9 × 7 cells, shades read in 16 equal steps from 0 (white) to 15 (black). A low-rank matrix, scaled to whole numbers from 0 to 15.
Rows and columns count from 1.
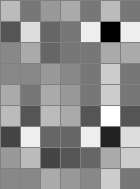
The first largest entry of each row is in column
2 6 3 5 2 2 6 3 7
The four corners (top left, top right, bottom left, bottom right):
4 8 7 8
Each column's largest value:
11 10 11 10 10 15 10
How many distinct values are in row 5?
4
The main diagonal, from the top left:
4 2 9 7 8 0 2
